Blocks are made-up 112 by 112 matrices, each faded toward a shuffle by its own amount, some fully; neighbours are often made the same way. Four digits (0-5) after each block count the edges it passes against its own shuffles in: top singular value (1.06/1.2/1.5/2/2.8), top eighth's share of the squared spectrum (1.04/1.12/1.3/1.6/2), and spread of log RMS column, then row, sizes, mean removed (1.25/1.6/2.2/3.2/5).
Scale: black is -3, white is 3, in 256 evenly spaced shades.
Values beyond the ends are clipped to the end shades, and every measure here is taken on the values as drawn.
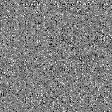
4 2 1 1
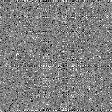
4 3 2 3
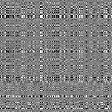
5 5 4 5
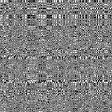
5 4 3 4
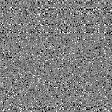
4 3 1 3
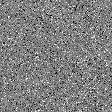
2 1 0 0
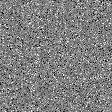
1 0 0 0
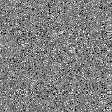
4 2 1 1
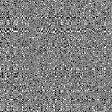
5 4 3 3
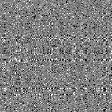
5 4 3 3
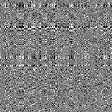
5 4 3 3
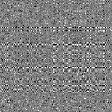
5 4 3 4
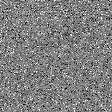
3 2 0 1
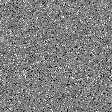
2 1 0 1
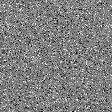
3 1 0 0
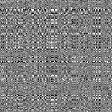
5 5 4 4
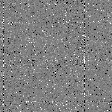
3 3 2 1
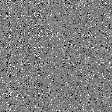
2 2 3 2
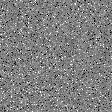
0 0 0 0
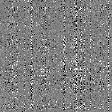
2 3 4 3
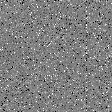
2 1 1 0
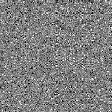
4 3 2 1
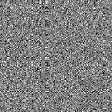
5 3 2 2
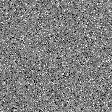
1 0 0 0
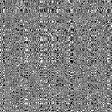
5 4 3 3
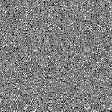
4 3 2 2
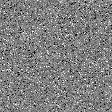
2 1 0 0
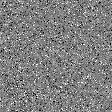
2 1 0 0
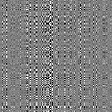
5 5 5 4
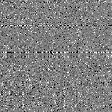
4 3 1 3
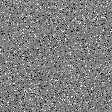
2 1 0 0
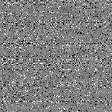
4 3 1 2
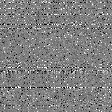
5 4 1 3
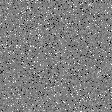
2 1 0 0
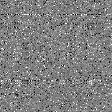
4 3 1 2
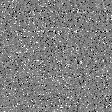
3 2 0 1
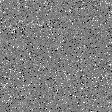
2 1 0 1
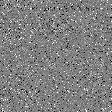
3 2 1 1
